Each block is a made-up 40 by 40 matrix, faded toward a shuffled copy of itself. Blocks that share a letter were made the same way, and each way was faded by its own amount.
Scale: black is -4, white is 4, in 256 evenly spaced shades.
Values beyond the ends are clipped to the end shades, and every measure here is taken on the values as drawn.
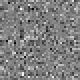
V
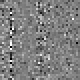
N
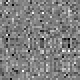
V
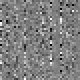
N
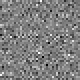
V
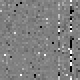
N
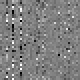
N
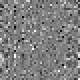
V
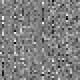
N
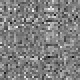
V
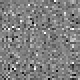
V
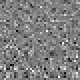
V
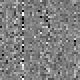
N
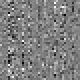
N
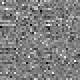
V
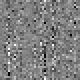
N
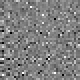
V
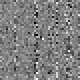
N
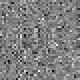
V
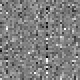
N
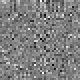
V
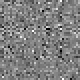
V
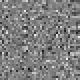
V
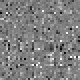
V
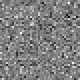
V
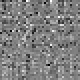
V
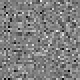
V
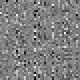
N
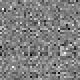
V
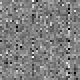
N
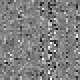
N
